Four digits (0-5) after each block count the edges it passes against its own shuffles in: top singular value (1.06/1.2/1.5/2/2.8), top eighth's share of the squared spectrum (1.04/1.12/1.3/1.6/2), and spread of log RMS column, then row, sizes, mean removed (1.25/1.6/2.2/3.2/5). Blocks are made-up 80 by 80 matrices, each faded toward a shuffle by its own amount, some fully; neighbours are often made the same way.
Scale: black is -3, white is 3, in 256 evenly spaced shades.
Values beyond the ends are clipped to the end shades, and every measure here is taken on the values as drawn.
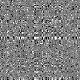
5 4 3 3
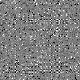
4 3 2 2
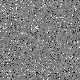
2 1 0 0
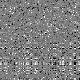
4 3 2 2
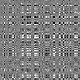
5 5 4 4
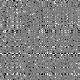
5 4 2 3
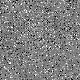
3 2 0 0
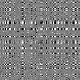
5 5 4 4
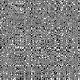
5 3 2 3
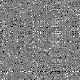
4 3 1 2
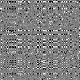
5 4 3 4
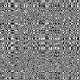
5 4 3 4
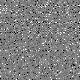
4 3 1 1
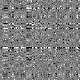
5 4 2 3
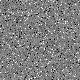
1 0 0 0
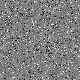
0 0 0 0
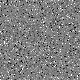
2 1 0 0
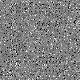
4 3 1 1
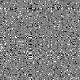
4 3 2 2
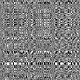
5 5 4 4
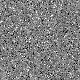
1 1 0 0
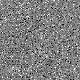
3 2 1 0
